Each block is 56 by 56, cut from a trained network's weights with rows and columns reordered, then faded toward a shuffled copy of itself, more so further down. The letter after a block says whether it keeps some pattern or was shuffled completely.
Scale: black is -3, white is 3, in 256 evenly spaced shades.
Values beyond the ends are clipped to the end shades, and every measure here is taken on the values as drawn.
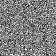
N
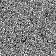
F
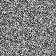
F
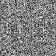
N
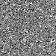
N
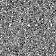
N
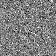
F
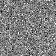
F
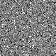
N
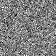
F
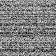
N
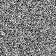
F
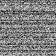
N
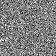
N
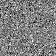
F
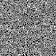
N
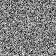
F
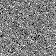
F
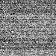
N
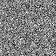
F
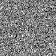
N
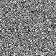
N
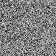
F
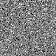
N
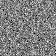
F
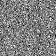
F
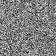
F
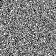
F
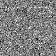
N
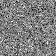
F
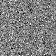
N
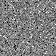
F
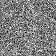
F
